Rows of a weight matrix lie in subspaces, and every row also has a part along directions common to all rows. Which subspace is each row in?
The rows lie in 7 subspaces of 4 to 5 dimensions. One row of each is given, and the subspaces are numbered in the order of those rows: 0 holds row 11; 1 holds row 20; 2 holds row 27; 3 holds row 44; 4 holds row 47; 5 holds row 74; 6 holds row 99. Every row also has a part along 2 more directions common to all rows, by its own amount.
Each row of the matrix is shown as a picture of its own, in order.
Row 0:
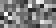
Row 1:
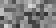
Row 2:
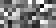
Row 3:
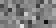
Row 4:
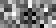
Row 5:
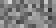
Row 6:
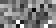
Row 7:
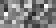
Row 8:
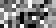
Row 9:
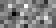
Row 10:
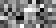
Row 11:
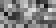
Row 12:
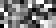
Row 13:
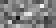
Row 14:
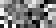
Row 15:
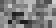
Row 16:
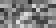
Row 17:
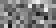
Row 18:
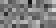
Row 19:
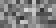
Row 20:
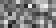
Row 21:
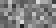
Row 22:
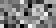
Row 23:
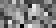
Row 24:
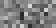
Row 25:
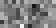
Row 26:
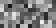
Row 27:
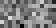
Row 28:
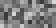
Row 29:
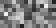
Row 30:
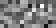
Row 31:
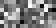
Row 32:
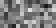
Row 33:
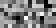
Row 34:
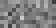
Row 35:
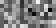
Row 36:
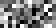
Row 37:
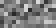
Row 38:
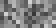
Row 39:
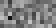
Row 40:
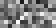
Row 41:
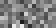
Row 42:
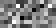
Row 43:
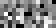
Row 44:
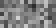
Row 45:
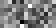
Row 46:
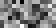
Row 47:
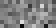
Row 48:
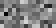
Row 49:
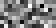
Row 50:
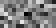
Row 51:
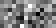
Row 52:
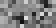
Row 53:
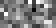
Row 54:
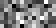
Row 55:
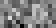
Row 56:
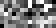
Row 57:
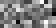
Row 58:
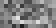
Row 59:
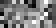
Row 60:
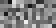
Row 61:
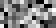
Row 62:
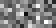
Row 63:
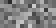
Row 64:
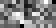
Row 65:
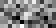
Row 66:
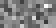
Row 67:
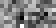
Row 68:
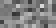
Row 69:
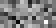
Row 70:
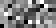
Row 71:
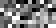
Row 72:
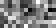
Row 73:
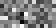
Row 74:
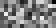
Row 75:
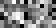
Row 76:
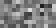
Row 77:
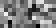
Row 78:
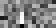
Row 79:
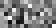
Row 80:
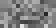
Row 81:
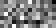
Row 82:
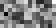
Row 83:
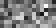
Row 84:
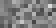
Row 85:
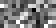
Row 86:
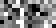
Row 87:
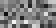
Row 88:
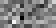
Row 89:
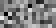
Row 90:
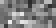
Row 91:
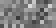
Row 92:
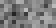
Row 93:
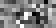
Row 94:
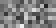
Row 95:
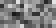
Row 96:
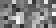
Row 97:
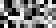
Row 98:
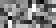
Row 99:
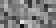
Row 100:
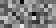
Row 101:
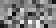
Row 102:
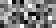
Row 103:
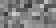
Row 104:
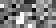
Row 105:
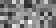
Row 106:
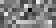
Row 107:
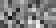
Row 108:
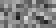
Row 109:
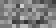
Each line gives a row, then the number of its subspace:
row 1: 3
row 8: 4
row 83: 6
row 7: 0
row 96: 6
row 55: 2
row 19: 3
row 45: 4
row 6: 4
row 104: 4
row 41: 3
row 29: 0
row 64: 0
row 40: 3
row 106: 0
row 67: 3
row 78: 3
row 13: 1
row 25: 2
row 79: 2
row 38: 2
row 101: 5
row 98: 2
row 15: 0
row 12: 6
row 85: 4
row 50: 3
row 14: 3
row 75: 2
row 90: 0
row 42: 1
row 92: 0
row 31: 2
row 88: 1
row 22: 2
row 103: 0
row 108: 6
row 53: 3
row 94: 5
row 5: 4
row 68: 4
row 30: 4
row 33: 6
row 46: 2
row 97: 4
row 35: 0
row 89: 5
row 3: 6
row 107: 5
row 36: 5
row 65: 1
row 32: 4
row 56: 5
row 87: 1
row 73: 3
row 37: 0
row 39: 5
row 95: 0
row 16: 4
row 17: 1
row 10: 3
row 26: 0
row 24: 6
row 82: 0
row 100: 5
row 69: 6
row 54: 6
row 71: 1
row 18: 1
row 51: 3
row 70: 5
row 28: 5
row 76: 4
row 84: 3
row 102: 5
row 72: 0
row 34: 1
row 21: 5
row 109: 1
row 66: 6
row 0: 5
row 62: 6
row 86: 2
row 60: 5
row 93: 4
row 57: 6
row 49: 4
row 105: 3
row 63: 4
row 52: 6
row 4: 2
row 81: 1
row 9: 0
